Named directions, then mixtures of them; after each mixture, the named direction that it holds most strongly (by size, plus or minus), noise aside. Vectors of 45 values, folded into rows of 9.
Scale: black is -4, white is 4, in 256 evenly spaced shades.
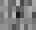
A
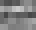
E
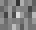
A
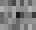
A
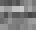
E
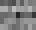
E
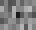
A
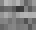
E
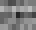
E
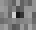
A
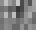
A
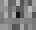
A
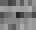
E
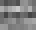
E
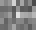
A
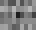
A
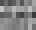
E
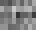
E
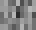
A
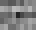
E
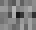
A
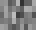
A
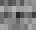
E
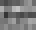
E
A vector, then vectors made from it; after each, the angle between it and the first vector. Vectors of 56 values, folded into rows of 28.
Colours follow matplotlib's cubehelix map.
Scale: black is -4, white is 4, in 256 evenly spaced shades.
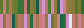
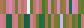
partly opposed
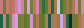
nearly opposite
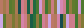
partly aligned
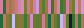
nearly opposite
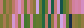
nearly opposite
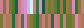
orthogonal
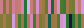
nearly opposite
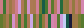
nearly opposite
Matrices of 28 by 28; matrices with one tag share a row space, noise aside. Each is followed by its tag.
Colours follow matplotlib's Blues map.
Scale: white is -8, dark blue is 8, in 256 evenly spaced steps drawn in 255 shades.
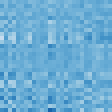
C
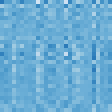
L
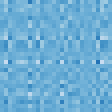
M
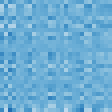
C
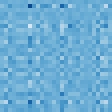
M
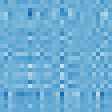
M
